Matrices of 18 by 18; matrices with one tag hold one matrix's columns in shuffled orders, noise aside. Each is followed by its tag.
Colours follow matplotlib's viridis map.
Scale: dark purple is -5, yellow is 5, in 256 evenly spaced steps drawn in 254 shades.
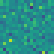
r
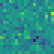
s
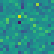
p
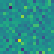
r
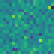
r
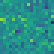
p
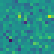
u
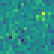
s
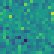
s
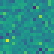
r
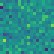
r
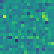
u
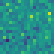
s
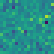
p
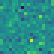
r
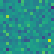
r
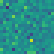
r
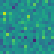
s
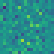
r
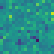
s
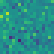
s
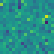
p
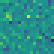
u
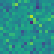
p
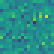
u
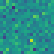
r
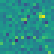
u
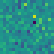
p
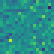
r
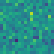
s
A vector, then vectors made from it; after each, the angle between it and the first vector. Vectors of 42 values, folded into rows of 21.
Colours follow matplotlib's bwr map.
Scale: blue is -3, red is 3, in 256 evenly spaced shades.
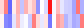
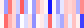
nearly opposite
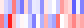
orthogonal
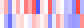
nearly parallel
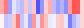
partly aligned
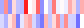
orthogonal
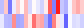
partly aligned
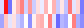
orthogonal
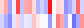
nearly parallel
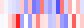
orthogonal
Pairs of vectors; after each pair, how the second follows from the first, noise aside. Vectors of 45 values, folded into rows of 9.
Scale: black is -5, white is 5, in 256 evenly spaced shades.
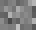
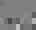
partly zeroed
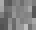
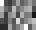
scaled up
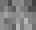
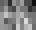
scaled up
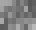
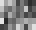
scaled up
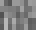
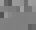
partly zeroed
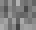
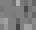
partly zeroed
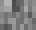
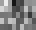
scaled up
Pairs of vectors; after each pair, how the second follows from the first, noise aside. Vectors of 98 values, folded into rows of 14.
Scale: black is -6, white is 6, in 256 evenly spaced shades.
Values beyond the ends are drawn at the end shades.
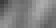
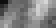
scaled up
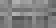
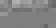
partly zeroed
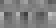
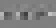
partly zeroed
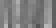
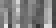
scaled up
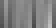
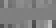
partly zeroed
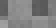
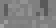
partly zeroed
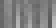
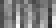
scaled up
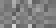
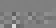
partly zeroed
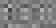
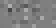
partly zeroed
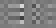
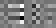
scaled up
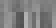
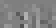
partly zeroed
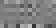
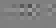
partly zeroed
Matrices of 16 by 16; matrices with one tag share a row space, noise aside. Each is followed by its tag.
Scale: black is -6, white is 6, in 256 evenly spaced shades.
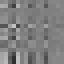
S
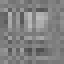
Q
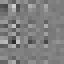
S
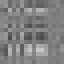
Q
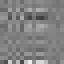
Q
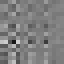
S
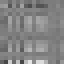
Q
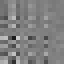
S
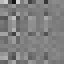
S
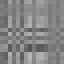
Q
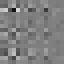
S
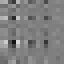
S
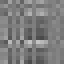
Q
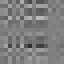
Q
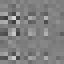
S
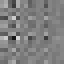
S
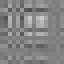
Q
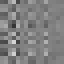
S
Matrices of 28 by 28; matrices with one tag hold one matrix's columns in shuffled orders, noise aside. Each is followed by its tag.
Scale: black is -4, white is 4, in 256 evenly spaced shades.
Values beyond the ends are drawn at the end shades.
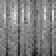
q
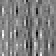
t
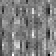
t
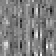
t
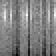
q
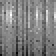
q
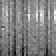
q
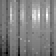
q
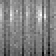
q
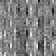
t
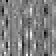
t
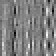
t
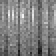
q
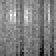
q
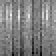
q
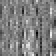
t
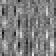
t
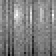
q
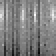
q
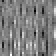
t
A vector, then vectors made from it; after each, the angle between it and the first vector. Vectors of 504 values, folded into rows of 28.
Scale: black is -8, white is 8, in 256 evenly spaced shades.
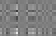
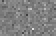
orthogonal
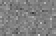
partly opposed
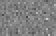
partly opposed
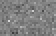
partly opposed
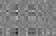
nearly opposite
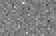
orthogonal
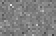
orthogonal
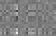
nearly parallel
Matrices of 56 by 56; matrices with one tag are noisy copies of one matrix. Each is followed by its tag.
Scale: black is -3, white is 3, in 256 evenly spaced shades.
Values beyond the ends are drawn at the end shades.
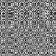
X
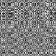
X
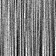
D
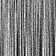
D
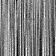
D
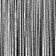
D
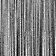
D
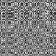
X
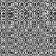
X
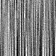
D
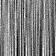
D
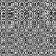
X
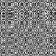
X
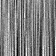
D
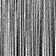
D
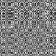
X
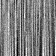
D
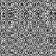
X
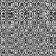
X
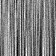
D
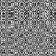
X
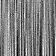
D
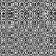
X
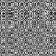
X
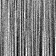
D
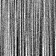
D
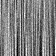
D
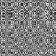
X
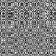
X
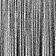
D
